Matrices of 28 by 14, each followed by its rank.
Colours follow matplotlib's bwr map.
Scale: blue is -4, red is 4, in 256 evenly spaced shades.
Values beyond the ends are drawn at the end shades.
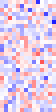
full rank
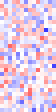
full rank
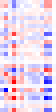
two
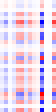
one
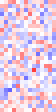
full rank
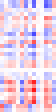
two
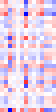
two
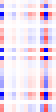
one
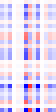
one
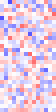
full rank
